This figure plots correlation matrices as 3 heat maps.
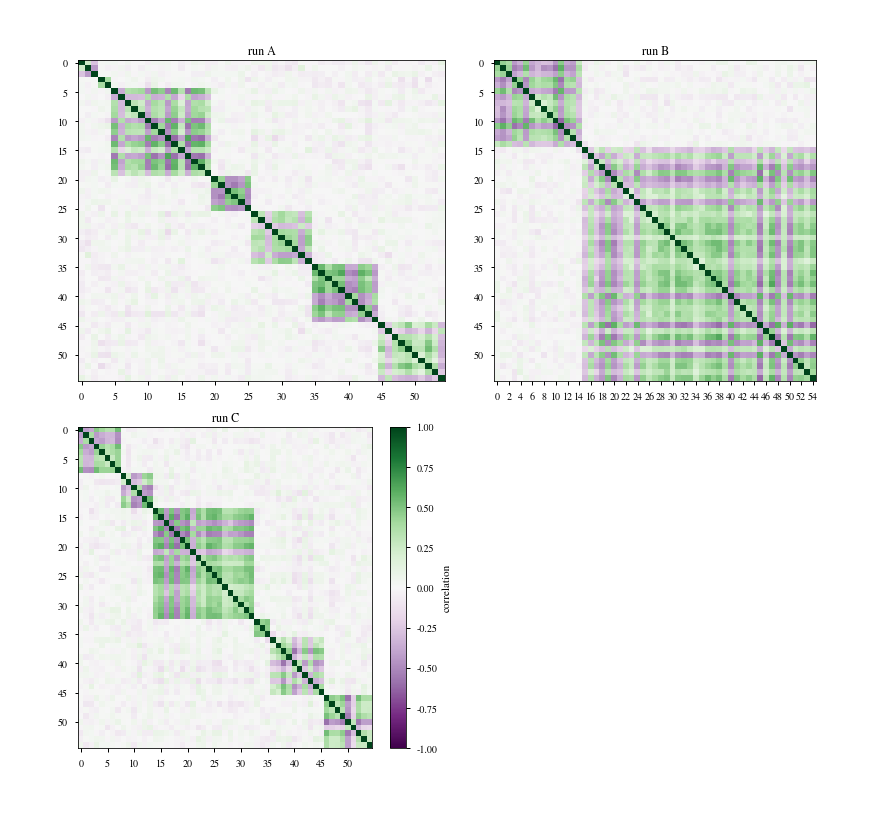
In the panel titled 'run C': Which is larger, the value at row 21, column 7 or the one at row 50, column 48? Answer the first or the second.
the first
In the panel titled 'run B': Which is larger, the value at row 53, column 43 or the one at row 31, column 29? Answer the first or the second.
the second
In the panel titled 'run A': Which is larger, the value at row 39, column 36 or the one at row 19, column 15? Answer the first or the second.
the first
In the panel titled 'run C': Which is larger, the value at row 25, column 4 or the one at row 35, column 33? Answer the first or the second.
the second
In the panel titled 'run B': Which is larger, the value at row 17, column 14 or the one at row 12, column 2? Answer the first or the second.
the first
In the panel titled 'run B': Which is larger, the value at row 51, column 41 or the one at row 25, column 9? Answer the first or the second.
the first
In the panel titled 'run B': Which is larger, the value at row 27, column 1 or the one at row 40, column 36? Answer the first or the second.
the first
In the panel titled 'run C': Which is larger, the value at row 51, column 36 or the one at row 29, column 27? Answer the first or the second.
the second
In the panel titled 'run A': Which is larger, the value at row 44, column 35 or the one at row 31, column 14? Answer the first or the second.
the second
